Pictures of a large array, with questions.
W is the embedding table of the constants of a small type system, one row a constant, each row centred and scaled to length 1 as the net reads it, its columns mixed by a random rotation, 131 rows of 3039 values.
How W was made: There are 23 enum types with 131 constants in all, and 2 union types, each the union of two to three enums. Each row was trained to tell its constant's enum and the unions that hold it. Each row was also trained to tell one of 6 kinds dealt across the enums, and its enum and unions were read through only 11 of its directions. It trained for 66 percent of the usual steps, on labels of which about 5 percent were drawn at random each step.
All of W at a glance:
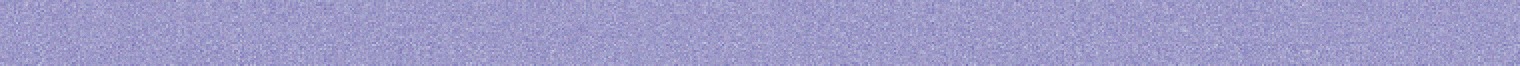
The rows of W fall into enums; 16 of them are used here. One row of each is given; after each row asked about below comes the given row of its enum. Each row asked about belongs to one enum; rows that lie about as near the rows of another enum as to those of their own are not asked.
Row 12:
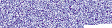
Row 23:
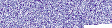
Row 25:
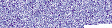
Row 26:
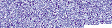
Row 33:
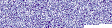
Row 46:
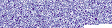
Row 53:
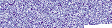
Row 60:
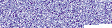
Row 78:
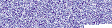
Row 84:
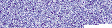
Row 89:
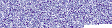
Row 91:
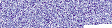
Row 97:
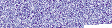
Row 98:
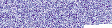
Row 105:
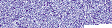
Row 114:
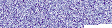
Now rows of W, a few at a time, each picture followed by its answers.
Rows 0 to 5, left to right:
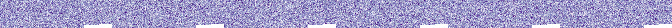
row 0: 97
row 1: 53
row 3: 78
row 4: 53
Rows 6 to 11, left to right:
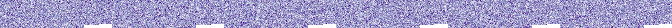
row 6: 89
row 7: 105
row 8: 26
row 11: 105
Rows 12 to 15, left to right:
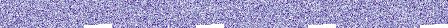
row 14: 89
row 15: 53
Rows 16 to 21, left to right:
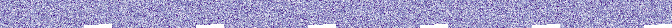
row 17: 26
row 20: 53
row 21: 23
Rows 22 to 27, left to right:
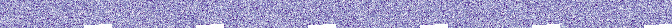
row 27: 84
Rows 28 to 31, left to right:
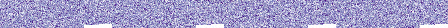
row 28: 12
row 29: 84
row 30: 89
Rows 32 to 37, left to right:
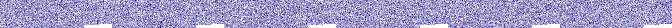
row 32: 60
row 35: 78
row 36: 12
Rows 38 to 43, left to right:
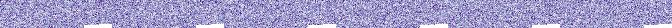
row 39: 84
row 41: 98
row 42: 89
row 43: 78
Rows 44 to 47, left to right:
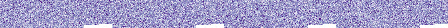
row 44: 23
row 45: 60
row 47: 25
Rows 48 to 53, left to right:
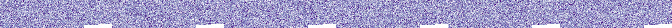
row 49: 98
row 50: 26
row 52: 60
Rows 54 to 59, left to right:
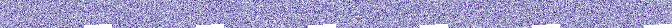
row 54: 60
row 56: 25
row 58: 23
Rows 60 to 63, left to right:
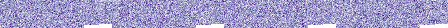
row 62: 97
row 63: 98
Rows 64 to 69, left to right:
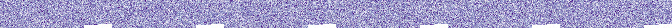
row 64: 25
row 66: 98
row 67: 23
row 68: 89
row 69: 25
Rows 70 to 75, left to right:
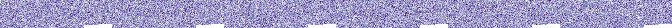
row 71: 97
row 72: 98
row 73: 98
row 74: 114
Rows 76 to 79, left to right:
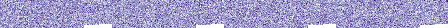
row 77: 105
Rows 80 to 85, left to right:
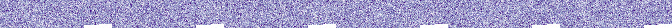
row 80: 25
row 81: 114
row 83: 53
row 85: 25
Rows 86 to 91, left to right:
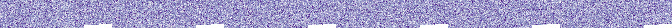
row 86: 26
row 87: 23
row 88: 53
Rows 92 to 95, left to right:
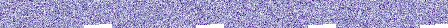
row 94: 78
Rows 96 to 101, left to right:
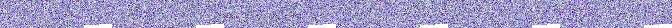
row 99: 78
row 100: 105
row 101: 53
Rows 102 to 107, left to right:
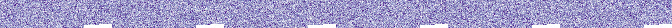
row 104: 60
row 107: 98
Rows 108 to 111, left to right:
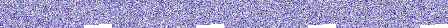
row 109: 26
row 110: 12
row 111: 78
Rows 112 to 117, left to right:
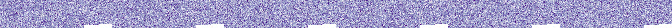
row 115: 60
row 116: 78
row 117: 23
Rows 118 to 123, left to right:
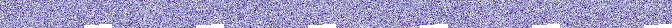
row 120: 105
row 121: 23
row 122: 105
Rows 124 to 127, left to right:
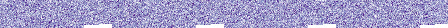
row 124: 33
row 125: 26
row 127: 26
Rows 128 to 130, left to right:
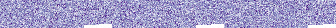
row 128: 60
